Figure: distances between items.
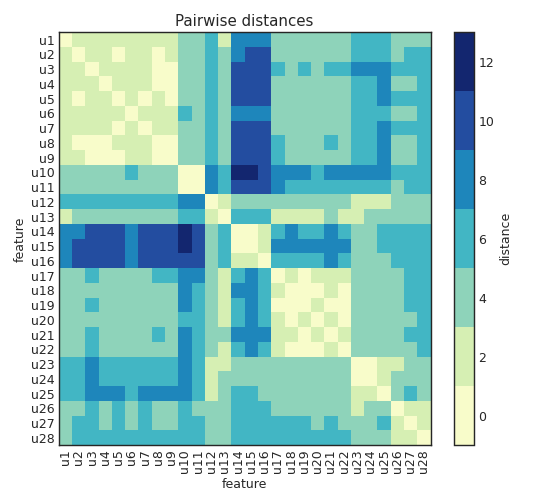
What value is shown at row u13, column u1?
2
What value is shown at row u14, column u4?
10
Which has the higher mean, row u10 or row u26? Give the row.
u10
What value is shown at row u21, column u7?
4
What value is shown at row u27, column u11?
6
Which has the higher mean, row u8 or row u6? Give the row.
u8
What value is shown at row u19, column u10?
8
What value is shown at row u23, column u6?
6
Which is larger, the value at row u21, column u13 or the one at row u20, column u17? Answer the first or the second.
the first
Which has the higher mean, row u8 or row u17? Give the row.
u17
